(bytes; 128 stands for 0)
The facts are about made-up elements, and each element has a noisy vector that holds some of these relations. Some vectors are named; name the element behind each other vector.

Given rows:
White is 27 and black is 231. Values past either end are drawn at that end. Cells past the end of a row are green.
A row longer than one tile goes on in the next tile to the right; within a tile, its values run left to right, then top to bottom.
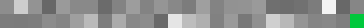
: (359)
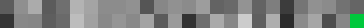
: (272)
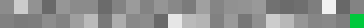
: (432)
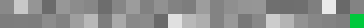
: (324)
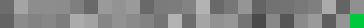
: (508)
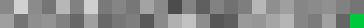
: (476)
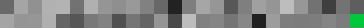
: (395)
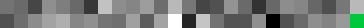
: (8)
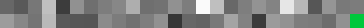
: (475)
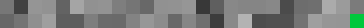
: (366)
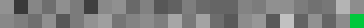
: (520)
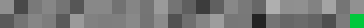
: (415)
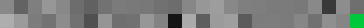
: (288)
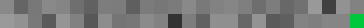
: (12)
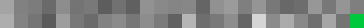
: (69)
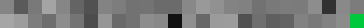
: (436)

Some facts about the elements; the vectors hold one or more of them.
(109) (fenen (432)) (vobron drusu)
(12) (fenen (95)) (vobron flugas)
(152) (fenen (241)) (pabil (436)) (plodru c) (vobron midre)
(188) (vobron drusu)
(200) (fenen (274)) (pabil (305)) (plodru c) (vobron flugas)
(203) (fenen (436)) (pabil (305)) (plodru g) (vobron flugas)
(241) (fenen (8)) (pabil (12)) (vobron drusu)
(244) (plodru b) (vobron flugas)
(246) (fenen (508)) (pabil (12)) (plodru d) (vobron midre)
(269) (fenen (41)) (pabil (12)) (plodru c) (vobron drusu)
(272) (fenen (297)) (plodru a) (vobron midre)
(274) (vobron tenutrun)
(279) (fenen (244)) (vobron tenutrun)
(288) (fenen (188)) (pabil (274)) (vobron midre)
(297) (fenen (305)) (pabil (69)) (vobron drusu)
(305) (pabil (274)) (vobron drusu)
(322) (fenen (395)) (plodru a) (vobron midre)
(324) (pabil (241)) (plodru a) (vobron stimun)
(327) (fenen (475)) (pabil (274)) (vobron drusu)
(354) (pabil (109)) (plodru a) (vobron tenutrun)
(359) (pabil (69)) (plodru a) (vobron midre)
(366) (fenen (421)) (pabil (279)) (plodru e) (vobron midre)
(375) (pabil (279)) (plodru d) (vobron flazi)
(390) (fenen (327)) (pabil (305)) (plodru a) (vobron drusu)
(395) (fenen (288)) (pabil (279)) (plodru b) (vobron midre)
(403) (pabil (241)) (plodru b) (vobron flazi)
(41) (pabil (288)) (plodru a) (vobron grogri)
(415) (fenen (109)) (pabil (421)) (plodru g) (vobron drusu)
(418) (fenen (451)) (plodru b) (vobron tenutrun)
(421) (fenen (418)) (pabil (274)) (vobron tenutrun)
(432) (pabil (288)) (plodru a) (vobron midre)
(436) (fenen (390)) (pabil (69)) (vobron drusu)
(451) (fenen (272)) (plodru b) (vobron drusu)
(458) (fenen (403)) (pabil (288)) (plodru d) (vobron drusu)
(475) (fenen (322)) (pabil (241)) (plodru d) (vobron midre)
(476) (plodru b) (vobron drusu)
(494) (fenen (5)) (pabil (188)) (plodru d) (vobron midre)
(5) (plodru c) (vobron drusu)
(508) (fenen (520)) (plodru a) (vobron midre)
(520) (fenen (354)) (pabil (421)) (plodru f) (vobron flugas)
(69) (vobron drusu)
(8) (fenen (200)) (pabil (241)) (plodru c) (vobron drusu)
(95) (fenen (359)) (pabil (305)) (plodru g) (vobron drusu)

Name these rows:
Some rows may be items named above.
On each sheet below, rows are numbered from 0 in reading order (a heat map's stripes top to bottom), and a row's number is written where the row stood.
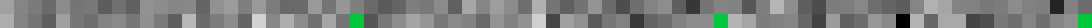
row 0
(69)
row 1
(152)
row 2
(327)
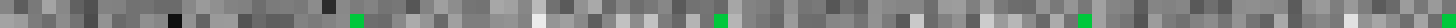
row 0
(436)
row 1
(5)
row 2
(188)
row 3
(305)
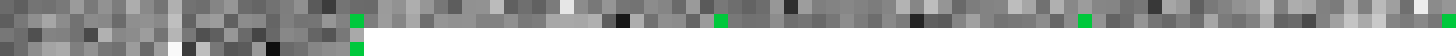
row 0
(269)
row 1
(390)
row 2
(246)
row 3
(375)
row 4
(200)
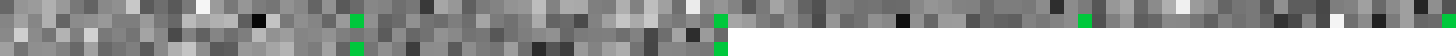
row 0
(322)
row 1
(375)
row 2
(436)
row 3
(451)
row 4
(476)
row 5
(297)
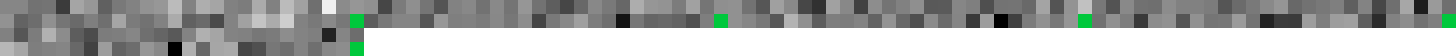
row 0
(375)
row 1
(203)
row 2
(241)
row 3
(421)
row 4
(327)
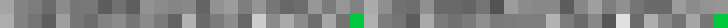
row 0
(69)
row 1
(274)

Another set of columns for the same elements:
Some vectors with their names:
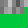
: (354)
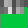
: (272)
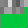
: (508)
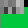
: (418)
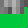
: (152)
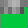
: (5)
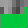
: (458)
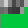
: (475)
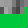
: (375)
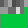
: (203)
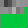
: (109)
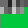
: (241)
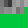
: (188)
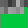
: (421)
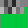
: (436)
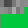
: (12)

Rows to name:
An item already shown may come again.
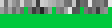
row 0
(520)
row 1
(395)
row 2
(366)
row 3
(322)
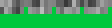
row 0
(246)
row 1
(274)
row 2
(421)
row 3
(305)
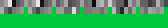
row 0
(390)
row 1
(390)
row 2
(203)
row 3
(288)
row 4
(327)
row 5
(421)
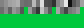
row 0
(269)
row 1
(8)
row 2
(390)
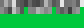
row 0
(200)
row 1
(297)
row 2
(322)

